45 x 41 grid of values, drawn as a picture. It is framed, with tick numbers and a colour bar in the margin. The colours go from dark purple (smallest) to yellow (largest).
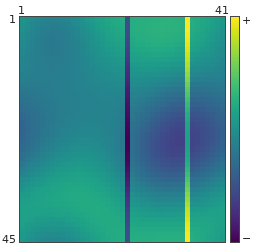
Histogram: heavy tails on both sides. Odd lines: columns 22 and 34. Slope: none. Ninth with the lowest average: middle right.
